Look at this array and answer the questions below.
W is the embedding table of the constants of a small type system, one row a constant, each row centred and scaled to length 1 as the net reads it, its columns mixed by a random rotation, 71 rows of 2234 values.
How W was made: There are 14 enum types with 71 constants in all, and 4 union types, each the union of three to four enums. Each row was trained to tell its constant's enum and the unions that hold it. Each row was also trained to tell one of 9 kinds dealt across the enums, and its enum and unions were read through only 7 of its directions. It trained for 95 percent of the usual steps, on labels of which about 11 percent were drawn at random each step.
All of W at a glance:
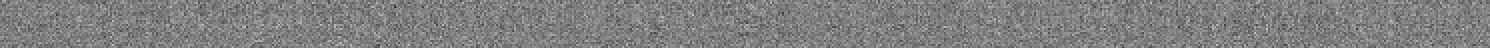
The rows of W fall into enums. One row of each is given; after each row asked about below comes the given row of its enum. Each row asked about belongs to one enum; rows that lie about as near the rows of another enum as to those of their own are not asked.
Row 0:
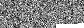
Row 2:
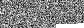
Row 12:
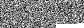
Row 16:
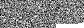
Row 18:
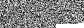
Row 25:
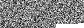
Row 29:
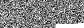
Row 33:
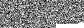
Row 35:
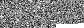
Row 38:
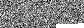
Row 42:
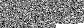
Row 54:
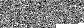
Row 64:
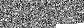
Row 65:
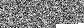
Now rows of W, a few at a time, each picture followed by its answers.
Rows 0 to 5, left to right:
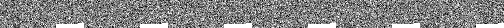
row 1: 16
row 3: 33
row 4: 35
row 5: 0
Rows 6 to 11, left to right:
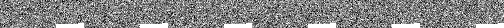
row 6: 54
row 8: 18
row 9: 18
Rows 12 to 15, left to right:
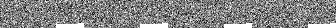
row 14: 38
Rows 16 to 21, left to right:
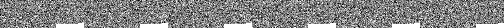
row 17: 16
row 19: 16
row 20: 33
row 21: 0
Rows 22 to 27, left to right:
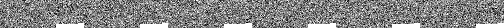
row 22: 16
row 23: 18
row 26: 35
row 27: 42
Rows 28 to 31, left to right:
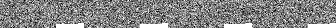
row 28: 0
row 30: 35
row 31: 16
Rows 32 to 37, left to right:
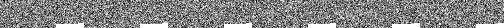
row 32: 42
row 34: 0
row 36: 29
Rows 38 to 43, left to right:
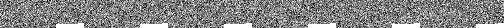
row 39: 2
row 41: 2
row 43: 29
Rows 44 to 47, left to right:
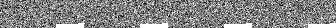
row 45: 18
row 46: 38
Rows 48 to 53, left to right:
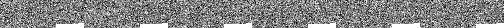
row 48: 33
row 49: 35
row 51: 16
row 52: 2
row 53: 35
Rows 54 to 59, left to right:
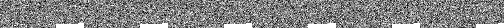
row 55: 54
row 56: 2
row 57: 29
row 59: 54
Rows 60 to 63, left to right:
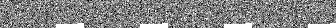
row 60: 2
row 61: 42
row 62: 42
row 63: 54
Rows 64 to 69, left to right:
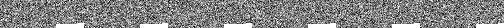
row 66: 35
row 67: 38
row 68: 38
